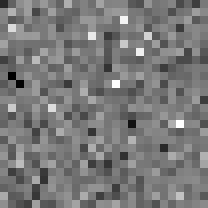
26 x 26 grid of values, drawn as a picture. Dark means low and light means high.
Histogram: heavy tails on both sides. Seam: none. Mirror symmetry: none. Grain: fine. Average level on the scale: 50%.
